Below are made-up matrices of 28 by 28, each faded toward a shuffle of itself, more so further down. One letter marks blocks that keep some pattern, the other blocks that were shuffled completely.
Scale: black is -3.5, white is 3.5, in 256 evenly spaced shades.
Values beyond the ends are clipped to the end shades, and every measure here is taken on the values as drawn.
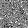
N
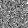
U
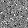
N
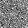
N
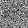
U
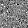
U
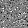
N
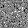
N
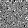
U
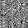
U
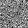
N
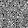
U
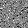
N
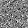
N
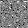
U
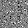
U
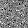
N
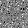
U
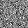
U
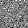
U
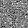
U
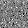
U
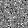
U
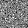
N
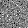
N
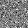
U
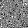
U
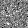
N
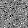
U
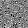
U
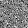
N
